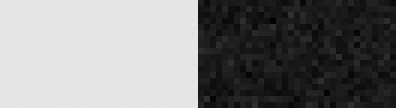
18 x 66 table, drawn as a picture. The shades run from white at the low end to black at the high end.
The table splits into one row of 2 panels. Panel 1,1: very low, flat. Panel 1,2: very high, fine-grained, faint in contrast.
